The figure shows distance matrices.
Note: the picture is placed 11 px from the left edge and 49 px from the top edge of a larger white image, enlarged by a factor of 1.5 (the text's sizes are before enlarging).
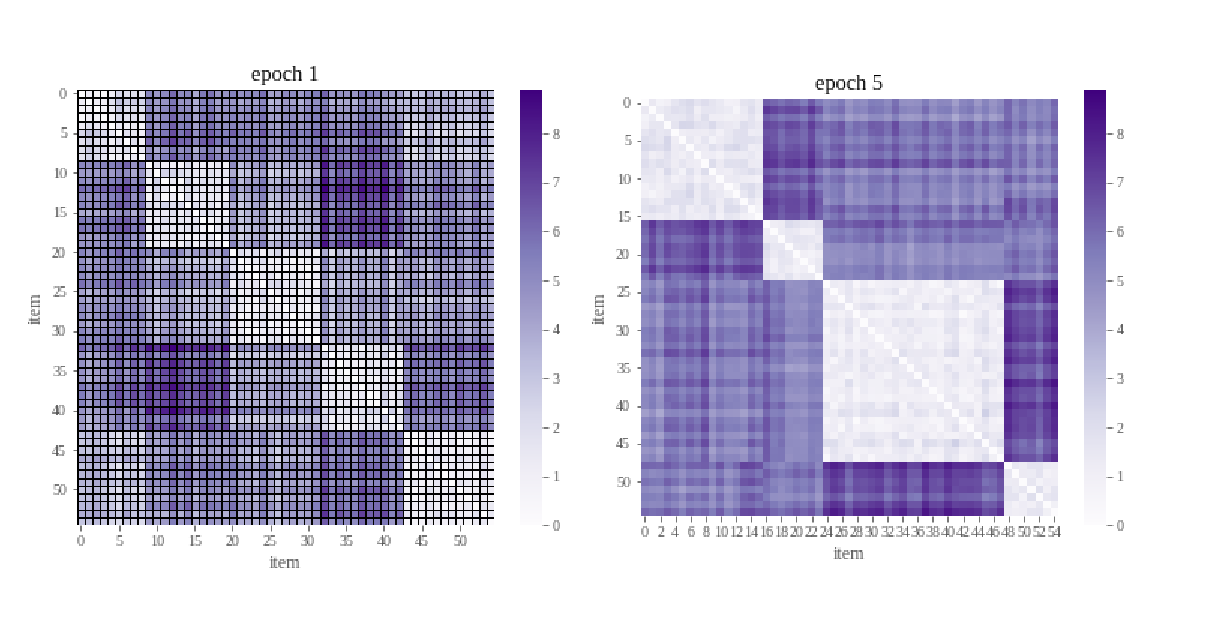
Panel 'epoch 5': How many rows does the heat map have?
55
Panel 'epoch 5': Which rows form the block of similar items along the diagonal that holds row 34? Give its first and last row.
24 to 47
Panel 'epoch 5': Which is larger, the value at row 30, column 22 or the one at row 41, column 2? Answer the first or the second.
the first
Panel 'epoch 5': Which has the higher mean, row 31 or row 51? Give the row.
51
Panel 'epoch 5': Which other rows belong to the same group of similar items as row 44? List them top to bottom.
24, 25, 26, 27, 28, 29, 30, 31, 32, 33, 34, 35, 36, 37, 38, 39, 40, 41, 42, 43, 45, 46, 47
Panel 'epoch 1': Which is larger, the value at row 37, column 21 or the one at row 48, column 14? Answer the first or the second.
the second
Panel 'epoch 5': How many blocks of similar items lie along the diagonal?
4
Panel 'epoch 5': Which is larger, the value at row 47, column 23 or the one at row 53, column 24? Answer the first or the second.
the second
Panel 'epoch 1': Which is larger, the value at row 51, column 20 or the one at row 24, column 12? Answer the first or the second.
the second
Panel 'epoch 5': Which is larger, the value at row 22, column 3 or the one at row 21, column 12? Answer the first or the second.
the first
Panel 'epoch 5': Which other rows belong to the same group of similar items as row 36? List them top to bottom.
24, 25, 26, 27, 28, 29, 30, 31, 32, 33, 34, 35, 37, 38, 39, 40, 41, 42, 43, 44, 45, 46, 47
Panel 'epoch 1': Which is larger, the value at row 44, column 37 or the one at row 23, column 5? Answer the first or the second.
the first
